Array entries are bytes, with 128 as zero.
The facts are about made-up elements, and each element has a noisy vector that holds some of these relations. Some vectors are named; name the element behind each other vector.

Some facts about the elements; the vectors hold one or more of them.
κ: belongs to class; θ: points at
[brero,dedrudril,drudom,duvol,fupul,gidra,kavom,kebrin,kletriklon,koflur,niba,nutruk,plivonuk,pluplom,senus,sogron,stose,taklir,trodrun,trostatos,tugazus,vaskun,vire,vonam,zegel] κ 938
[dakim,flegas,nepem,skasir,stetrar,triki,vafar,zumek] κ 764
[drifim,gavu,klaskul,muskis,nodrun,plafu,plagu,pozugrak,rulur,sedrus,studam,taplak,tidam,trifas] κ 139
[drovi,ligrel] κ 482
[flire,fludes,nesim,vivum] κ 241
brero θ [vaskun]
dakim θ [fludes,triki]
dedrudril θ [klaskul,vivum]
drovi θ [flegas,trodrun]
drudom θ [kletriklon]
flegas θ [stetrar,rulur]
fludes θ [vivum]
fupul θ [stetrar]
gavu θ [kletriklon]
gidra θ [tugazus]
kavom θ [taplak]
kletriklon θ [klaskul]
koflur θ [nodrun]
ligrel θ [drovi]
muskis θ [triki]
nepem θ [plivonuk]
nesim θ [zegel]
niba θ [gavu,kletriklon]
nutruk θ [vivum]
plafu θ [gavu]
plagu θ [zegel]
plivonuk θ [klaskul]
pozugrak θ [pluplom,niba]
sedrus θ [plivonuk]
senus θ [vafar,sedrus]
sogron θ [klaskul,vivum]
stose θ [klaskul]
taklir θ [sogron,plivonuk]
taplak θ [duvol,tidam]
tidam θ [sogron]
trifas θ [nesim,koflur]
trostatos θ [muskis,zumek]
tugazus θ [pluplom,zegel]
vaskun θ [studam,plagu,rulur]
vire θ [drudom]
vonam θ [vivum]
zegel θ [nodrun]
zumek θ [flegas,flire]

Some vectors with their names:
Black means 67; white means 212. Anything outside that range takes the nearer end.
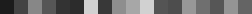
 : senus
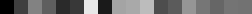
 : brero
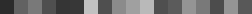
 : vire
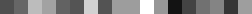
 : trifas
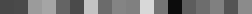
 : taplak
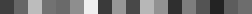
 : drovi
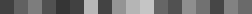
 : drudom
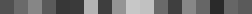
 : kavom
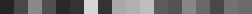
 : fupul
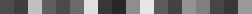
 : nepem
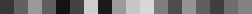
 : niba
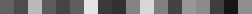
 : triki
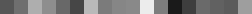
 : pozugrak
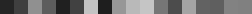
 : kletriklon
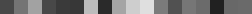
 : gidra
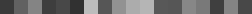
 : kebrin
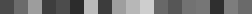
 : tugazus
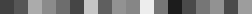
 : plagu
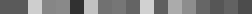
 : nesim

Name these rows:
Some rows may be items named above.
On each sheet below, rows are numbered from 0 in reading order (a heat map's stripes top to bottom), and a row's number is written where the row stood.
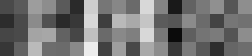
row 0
muskis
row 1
fupul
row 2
taplak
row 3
drovi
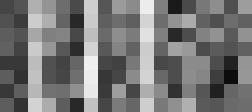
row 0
plagu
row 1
fludes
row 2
nodrun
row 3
flire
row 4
flegas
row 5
stetrar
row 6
drovi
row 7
vivum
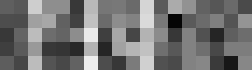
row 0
nesim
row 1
taplak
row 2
drovi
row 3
pluplom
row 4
zumek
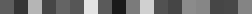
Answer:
vafar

